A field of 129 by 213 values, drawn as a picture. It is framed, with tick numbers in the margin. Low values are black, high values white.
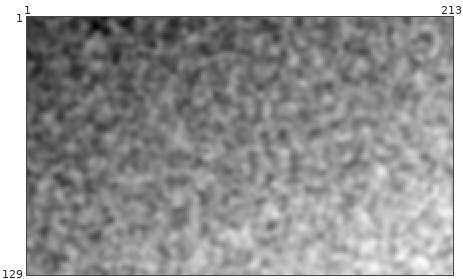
Stripes: none. Mirror symmetry: none. Slope: up to the bottom right. Grain: blotchy.
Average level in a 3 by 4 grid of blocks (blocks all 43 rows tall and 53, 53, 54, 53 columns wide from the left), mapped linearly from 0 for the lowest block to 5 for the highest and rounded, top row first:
0122 | 1234 | 2345
